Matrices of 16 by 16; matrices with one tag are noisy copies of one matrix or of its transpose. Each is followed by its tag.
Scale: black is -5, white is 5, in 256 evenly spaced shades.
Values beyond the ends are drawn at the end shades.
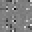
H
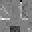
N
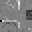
N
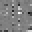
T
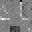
N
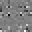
H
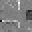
N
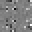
H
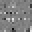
T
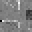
N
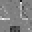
N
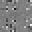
H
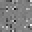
H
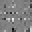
T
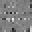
T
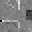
N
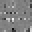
T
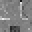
N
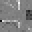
N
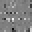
T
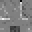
N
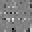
T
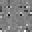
H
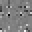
H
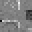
N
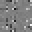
H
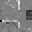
N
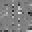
T
